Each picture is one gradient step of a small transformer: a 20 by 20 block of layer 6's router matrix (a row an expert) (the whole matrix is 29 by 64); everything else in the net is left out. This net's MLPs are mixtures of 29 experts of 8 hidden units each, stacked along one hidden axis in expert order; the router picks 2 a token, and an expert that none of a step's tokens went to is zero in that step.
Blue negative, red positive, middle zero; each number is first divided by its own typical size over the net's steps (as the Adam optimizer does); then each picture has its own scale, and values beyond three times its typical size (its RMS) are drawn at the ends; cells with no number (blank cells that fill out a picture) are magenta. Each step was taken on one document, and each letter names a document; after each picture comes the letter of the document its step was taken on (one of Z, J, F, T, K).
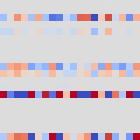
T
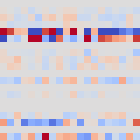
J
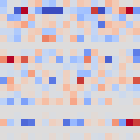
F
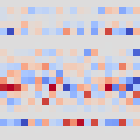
F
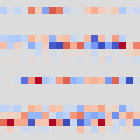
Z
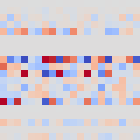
F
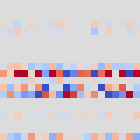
T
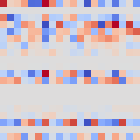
J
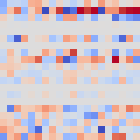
J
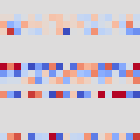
T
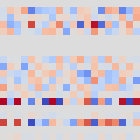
F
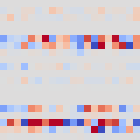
Z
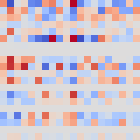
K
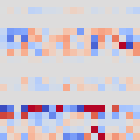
Z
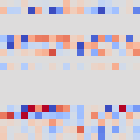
Z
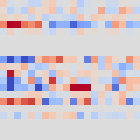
K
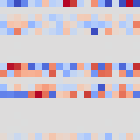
T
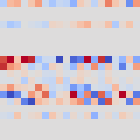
K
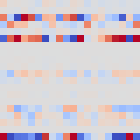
J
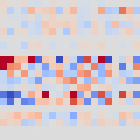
K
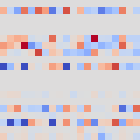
Z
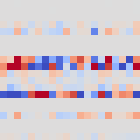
T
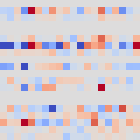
Z
